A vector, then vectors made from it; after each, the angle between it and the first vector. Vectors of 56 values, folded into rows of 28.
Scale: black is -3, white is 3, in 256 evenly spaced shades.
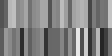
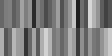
partly opposed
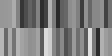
partly opposed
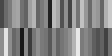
partly aligned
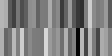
nearly opposite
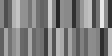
orthogonal
